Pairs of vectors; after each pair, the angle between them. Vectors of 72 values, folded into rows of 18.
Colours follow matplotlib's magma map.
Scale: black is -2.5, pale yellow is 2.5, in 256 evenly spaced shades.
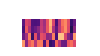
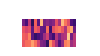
orthogonal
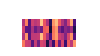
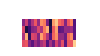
nearly parallel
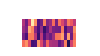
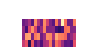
orthogonal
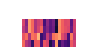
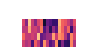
nearly parallel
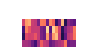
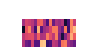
partly aligned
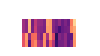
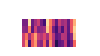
nearly parallel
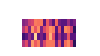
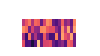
orthogonal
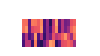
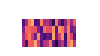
orthogonal
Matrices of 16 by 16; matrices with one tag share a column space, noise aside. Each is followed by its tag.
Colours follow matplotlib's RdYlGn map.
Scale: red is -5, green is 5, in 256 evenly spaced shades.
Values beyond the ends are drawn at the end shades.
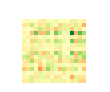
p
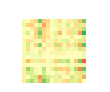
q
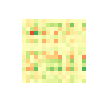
p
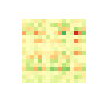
p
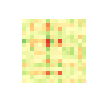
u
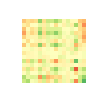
q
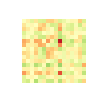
u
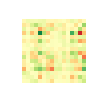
p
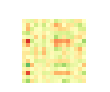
u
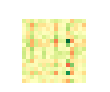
u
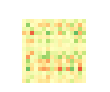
p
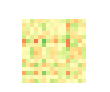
u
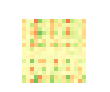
q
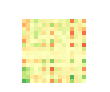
q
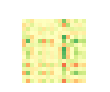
u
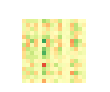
u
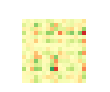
p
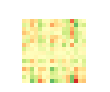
q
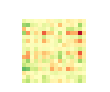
p
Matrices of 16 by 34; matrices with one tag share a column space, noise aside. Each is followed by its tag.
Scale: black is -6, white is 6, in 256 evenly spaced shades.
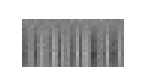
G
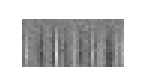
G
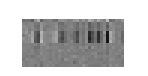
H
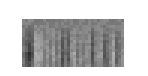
G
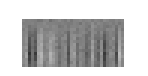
G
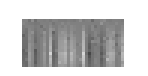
G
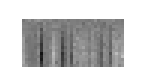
G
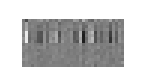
H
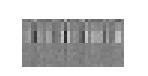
H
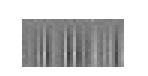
G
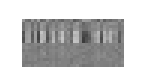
H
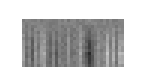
G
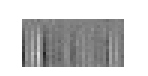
G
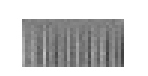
G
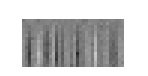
G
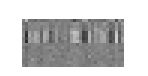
H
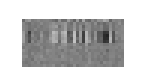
H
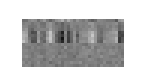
H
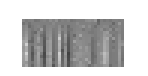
G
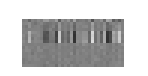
H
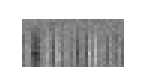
G
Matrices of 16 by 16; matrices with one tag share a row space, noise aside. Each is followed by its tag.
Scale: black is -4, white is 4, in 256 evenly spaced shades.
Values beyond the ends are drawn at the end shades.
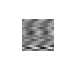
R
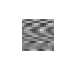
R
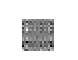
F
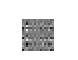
F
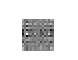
F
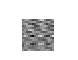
R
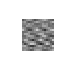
R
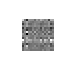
F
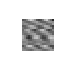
R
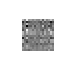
F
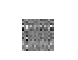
F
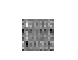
F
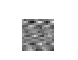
R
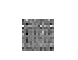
F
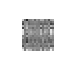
F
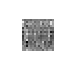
F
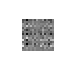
F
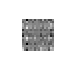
F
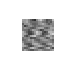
R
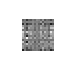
F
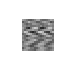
R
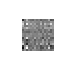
F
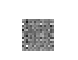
F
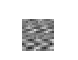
R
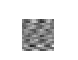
R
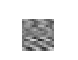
R
